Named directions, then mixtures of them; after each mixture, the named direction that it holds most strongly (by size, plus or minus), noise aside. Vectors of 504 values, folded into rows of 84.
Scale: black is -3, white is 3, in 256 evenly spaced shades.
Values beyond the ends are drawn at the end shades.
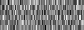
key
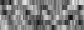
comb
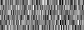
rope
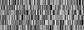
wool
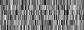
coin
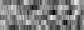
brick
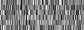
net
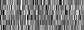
net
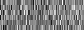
net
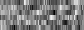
brick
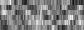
comb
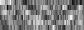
comb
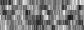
comb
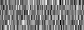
rope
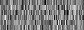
coin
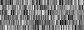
rope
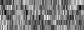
comb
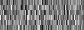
coin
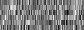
coin
